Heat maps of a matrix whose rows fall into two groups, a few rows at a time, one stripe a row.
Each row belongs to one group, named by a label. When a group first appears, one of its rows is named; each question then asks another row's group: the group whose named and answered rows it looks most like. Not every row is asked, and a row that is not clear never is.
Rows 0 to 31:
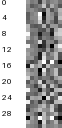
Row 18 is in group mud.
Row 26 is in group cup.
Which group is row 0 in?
mud
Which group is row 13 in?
mud
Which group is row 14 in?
mud
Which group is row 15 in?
cup
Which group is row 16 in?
cup
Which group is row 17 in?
mud
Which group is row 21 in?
cup
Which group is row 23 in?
cup
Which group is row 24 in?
cup
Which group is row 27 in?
cup
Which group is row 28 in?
mud
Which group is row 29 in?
cup
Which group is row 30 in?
mud
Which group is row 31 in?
mud
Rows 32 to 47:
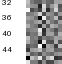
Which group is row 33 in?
mud
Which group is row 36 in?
mud
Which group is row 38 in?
mud
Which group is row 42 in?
mud
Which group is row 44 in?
cup
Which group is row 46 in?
cup
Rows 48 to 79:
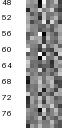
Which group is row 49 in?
mud
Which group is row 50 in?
cup
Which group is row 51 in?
mud
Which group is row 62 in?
mud
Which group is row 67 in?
cup
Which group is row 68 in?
cup
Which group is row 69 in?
cup
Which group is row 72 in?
cup
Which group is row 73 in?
cup
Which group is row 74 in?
cup
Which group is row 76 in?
mud
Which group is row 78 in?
cup
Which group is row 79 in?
cup
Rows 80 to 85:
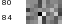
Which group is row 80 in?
mud
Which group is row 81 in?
mud
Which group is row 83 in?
mud
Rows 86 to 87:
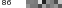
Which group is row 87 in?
mud
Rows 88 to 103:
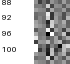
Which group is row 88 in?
mud
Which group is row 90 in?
mud
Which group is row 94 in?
mud
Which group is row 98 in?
cup
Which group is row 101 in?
mud
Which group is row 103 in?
mud
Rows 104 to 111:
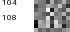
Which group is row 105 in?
cup
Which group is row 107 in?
mud
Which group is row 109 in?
cup
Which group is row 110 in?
cup
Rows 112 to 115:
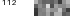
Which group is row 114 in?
cup
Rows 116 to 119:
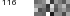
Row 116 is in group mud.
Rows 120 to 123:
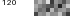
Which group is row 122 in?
mud
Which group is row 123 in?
cup
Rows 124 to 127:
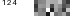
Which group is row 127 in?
mud
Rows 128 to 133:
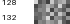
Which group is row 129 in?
cup
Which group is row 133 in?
cup
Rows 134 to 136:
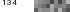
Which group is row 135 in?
mud
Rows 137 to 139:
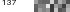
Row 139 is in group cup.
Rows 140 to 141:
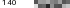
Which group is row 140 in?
cup
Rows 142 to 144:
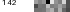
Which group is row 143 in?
cup
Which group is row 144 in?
cup
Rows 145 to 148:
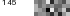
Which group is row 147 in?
mud
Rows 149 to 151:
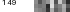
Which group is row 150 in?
mud
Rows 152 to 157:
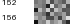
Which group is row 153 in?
mud
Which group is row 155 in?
mud
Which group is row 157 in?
cup
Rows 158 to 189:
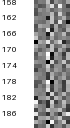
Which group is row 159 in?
cup
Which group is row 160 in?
cup
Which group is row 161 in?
cup
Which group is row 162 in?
mud
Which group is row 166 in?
mud
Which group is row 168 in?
cup
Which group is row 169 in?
mud
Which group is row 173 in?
mud
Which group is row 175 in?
cup
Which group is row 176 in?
mud
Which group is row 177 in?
mud
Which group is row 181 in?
mud
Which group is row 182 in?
cup
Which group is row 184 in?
mud
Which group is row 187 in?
cup
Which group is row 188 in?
mud
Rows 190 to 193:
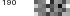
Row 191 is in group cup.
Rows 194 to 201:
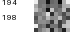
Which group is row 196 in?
mud
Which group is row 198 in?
cup
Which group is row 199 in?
cup
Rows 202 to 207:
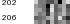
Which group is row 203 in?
mud
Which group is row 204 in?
mud
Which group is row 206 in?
cup
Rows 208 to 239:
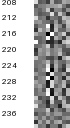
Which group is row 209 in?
cup
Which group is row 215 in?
cup
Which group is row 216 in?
mud
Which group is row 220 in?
cup
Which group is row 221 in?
cup
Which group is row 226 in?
mud
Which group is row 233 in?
mud
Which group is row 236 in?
cup
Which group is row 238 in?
cup
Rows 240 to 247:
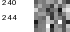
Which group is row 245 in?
cup
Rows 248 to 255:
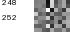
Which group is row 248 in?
mud
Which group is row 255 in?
mud
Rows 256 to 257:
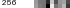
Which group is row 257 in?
mud
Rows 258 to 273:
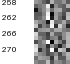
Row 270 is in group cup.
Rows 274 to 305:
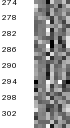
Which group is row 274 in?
mud
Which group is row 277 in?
mud
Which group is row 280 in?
cup
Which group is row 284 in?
cup
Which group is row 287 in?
mud
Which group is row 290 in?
mud
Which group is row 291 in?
mud
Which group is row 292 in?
mud
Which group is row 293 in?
mud
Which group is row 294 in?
cup
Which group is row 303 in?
cup
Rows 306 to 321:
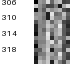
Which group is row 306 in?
cup
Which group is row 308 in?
cup
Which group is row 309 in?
mud
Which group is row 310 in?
mud
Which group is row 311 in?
cup
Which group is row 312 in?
cup
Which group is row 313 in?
cup
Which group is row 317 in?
cup
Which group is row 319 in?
cup
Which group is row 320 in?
cup
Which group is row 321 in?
cup
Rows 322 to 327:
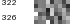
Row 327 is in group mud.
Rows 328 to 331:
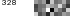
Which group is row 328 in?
mud
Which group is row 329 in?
cup
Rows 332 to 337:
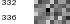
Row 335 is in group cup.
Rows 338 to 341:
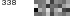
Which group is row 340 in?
cup
